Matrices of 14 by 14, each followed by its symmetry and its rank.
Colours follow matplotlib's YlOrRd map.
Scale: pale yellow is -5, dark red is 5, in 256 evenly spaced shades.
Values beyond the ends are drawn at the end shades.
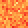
neither, full rank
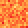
neither, full rank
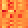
neither, rank two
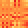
neither, rank two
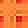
symmetric, rank one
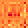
neither, rank two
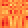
neither, rank two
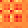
symmetric, rank one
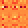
neither, rank two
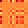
symmetric, rank one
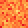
neither, full rank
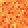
neither, full rank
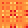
symmetric, rank one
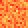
neither, full rank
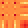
symmetric, rank one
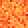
neither, full rank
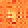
neither, rank two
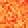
neither, full rank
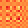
symmetric, rank one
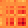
symmetric, rank one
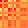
symmetric, rank one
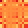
symmetric, rank one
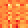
neither, rank two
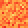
neither, full rank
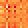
neither, rank two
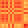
symmetric, rank one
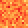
neither, full rank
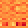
neither, rank two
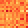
neither, rank two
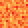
neither, full rank
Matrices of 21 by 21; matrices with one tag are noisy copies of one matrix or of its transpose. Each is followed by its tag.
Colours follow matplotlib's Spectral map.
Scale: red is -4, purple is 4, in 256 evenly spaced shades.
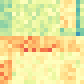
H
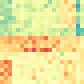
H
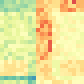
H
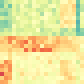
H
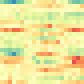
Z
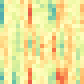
Z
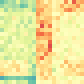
H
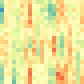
Z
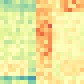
H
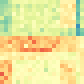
H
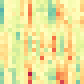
Z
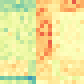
H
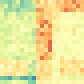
H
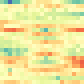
Z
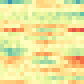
Z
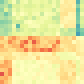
H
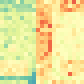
H
